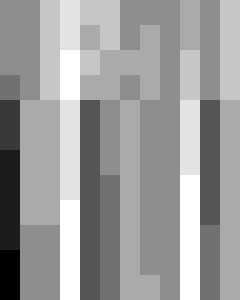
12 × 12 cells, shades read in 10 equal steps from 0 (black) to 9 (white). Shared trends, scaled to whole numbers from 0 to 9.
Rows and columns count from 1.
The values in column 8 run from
5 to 6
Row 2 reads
5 5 7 8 6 7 5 6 5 6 5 7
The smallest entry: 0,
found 2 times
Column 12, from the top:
7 7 7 7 6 6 6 6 6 6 6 6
